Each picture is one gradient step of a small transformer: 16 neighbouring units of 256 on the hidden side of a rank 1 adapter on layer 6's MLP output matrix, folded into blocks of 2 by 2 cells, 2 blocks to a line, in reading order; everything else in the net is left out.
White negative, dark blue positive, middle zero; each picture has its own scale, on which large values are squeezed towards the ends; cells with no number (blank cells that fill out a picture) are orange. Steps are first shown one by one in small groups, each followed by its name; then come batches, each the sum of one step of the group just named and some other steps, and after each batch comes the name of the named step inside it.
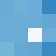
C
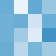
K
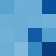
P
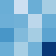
K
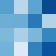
P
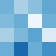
K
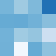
K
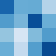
K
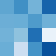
P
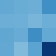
P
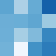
P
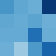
P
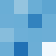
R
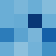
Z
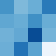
R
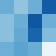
R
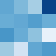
Z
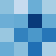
Z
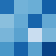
R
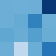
Z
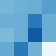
R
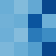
Z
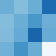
R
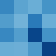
Z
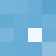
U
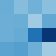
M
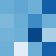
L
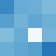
U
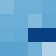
M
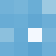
U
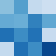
M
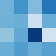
L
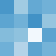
U
